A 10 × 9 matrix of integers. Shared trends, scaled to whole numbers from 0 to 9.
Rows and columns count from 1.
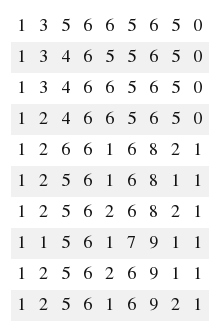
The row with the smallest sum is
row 6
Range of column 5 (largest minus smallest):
5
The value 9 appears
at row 8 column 7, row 9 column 7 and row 10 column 7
